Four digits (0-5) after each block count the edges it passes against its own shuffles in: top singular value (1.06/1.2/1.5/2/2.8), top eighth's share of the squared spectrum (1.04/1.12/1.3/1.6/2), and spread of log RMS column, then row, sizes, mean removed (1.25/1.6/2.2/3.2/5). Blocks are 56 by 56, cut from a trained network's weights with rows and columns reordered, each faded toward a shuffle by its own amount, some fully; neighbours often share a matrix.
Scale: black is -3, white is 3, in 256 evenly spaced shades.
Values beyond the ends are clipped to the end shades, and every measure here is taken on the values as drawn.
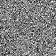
1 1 0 0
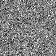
0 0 0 0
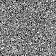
0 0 0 0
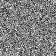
1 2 0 0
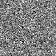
2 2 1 1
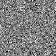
2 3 1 1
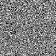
2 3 1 1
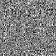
3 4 2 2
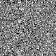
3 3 1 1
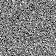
0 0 0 0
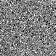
0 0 0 0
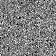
0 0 0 0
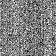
2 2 0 1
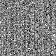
2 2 0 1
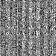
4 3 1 2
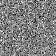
0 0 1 0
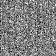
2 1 0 0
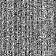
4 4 1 2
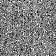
1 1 0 0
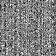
3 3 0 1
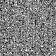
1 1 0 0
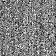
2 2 0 0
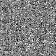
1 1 0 0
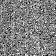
1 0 0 0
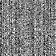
3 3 1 2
